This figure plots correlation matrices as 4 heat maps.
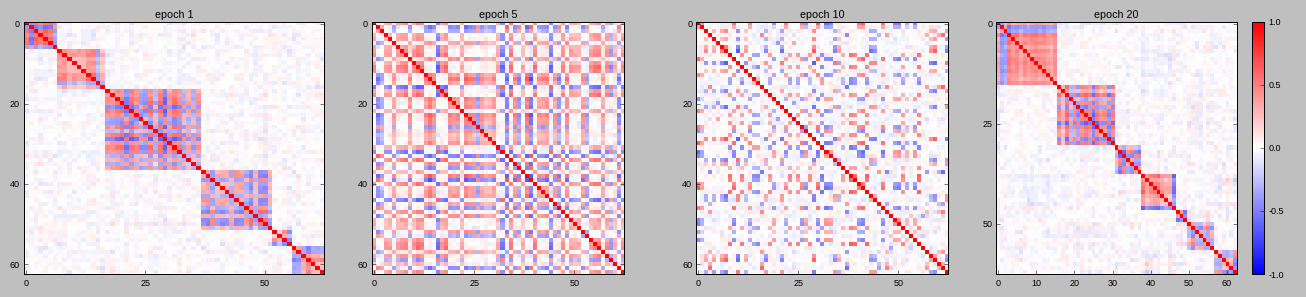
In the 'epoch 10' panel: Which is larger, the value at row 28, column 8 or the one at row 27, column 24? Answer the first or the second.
the first
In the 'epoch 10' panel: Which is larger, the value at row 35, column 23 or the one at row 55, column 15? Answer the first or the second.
the first
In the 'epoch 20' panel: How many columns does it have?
63
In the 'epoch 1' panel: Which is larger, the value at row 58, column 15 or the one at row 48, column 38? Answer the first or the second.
the second
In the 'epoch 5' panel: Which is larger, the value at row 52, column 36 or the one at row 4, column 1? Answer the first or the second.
the second
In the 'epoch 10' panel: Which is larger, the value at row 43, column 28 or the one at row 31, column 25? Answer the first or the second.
the first
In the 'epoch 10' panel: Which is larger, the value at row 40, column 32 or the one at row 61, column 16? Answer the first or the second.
the second
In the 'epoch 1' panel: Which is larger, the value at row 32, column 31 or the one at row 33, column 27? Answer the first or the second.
the first
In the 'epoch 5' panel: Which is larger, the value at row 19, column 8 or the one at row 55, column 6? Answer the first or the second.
the second
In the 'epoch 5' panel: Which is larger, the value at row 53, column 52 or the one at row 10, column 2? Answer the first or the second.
the second
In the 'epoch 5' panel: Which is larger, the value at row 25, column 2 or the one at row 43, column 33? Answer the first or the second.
the first
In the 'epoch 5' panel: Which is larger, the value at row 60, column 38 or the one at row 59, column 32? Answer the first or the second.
the second
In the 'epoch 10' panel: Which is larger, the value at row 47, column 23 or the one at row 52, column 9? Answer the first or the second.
the first
